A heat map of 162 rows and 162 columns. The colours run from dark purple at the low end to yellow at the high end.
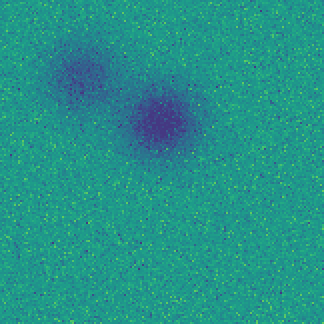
Dips: two. Average level on the scale: 50%. Odd rows or columns: none.
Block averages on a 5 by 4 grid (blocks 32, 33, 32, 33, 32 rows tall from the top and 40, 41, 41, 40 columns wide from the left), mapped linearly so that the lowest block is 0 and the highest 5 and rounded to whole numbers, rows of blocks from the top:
4455
3025
5335
5555
5555
